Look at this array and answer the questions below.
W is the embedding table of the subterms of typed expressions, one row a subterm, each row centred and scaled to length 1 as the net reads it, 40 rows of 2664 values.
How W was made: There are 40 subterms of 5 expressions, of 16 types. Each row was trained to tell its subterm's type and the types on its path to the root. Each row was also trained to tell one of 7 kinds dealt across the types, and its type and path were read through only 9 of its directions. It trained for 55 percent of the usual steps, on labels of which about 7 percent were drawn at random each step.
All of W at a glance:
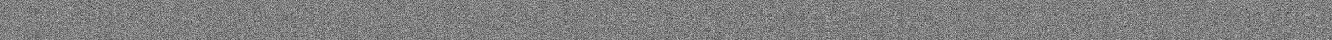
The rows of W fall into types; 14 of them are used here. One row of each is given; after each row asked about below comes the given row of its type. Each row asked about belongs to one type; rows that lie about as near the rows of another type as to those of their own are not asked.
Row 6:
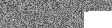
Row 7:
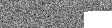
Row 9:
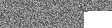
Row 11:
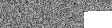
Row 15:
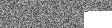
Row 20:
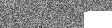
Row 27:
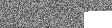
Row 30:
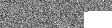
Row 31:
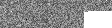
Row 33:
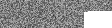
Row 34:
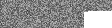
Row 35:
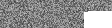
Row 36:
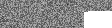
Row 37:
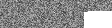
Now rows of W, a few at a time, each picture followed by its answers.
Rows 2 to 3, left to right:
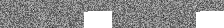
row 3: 34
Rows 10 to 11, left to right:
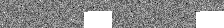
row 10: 6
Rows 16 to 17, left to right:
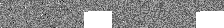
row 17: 36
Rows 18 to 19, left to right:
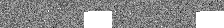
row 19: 15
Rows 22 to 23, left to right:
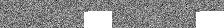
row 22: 35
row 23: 9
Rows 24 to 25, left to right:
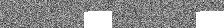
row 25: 34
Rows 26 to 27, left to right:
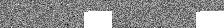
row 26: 11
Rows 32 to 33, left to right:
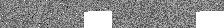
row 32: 36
